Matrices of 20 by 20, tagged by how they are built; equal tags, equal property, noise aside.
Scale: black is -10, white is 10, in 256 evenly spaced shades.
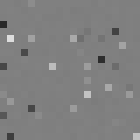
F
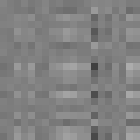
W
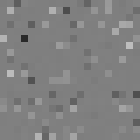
F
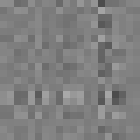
W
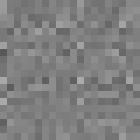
W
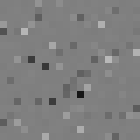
F
